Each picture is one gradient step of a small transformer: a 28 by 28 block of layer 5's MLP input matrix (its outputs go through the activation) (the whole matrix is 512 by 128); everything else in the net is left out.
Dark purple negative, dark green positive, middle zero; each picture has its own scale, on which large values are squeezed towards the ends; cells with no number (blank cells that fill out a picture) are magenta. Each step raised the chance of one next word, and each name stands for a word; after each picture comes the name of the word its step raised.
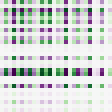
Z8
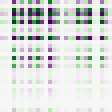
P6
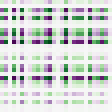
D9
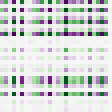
P6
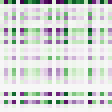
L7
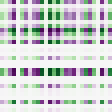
Z8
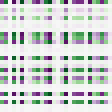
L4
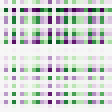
D9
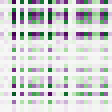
P6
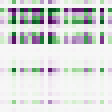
D9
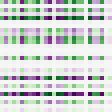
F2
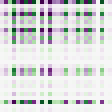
L7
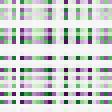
Z8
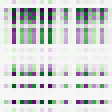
F2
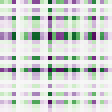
L4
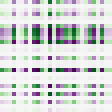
Z8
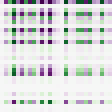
L7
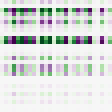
D9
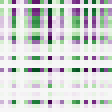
L4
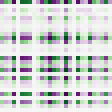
L4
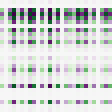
F2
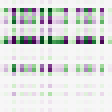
D9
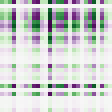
P6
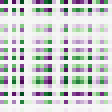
P6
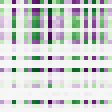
L4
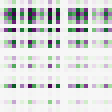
F2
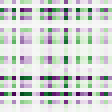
F2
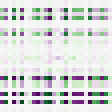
F2
